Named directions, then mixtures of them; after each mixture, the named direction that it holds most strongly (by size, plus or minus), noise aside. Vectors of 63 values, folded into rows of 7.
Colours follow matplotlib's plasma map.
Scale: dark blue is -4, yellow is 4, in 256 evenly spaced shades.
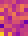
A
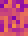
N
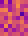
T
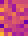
A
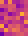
T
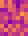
T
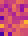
A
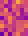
A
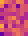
N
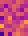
A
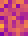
N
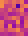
N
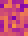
N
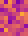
T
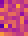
T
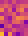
A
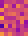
A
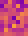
N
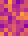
T
